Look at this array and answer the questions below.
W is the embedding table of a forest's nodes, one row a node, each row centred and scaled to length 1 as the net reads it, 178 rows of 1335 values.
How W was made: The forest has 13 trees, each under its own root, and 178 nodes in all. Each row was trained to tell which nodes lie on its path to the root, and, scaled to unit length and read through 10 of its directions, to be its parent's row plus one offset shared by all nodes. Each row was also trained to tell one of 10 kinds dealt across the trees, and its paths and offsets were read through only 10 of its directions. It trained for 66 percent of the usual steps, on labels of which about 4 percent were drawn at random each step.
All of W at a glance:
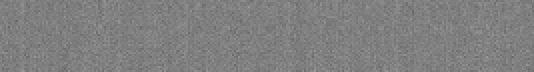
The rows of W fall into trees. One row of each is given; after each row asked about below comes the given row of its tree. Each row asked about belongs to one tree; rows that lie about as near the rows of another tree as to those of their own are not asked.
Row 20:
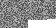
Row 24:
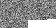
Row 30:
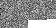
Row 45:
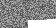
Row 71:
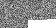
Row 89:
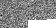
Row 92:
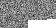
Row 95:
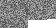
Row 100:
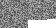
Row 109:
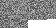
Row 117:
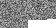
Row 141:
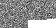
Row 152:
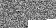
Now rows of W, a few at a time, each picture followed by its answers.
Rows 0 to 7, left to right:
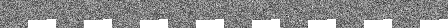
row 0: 92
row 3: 100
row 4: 20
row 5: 24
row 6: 89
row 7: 30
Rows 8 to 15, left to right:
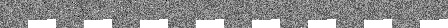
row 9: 71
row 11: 30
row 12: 152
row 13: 117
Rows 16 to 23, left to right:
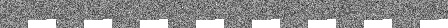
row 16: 117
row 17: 117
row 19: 152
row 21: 141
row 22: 152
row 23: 89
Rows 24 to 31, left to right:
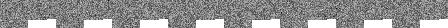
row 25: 92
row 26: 30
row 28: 89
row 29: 117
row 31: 100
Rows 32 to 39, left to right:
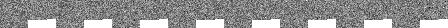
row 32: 100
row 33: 117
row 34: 141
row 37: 141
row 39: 71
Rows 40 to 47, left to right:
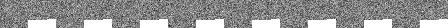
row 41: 109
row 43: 92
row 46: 92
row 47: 71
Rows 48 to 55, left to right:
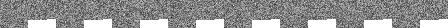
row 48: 109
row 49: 100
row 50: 89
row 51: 117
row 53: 45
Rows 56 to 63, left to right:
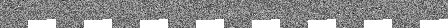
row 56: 89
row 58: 92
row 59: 30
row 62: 71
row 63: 141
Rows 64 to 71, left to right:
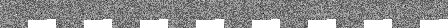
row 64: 71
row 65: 152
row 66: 95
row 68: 20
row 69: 45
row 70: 109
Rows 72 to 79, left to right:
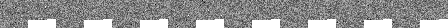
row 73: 45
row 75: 92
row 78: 20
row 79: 71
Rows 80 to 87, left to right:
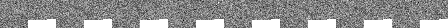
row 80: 30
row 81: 89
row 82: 71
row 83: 71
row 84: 30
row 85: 89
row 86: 20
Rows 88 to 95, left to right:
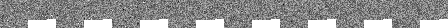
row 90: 30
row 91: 141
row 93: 20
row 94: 141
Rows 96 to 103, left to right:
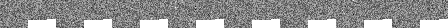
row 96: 141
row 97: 24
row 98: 141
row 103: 92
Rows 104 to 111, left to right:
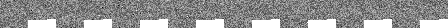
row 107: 71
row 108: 24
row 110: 30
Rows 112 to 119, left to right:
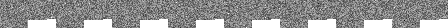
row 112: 71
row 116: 117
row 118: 30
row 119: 71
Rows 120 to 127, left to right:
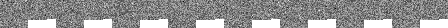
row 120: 141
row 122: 152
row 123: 89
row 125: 30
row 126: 30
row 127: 109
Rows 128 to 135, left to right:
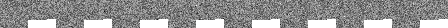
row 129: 20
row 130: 109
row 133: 100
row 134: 152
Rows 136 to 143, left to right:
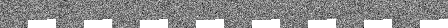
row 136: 100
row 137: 117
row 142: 152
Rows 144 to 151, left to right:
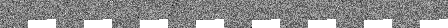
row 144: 152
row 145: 45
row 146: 30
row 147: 89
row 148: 141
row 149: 95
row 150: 71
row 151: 141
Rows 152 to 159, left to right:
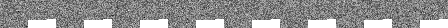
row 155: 89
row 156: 152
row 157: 20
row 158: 117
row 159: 89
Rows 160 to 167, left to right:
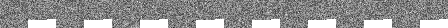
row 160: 152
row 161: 45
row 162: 109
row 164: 20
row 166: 20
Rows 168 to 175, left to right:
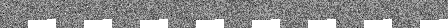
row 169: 152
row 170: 141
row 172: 45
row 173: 95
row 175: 89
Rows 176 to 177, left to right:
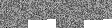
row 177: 24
